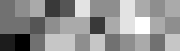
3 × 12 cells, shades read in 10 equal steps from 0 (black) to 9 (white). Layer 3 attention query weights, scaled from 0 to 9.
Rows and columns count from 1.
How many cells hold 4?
6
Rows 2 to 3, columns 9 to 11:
8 9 6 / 5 6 4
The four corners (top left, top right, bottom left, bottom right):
4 6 1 7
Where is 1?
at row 3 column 1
